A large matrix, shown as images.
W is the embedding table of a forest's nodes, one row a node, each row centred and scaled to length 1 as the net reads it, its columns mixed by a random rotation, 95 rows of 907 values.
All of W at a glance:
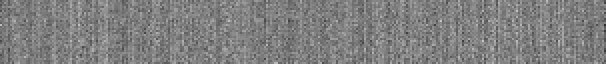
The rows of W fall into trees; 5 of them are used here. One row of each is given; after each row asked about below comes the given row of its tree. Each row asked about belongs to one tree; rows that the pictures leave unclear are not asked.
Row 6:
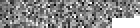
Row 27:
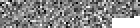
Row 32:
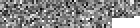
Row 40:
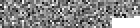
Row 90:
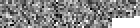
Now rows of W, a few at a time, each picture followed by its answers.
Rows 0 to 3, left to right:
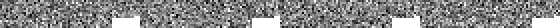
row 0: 6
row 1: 32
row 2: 40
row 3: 6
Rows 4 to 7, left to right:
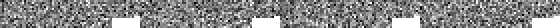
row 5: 27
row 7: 40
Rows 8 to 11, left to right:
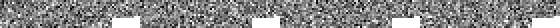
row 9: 40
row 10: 32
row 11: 90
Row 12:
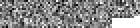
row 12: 6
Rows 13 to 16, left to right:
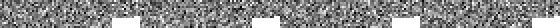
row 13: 40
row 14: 27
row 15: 40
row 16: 40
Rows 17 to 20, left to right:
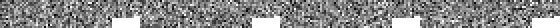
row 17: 6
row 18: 40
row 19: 27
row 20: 27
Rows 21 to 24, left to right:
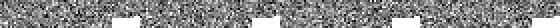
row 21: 40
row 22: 90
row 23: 27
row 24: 90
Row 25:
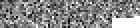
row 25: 6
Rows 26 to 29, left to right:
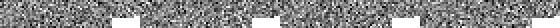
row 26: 40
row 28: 40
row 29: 32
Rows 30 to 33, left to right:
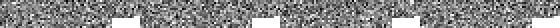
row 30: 32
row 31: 32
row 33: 32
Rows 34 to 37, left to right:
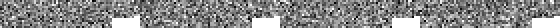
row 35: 6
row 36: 27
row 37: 32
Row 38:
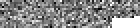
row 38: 27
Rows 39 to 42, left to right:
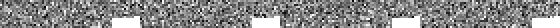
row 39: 40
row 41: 32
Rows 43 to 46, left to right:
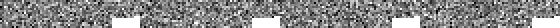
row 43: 40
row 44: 27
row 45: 6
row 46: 27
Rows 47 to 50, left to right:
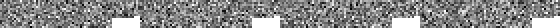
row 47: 32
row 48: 40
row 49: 40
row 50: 40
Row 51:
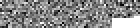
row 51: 6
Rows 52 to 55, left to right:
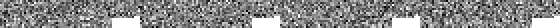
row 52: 32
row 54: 40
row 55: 6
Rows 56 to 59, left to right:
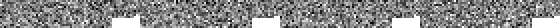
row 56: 90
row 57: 32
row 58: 6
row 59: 32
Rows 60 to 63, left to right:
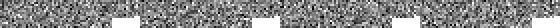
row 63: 40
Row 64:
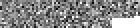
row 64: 40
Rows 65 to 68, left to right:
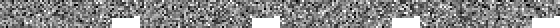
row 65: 6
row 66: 40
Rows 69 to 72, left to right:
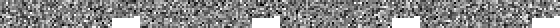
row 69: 90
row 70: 6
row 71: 27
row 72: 6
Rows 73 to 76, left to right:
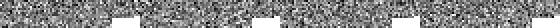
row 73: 6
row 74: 27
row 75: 6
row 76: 32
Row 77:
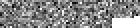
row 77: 27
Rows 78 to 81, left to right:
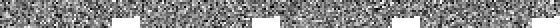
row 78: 90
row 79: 40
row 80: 27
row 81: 32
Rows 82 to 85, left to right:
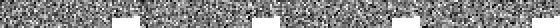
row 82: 6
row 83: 6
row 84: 6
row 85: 6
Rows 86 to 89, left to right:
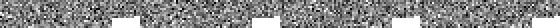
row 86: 90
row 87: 32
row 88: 40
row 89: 40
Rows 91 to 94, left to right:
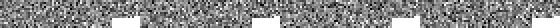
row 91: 40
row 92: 6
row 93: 90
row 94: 6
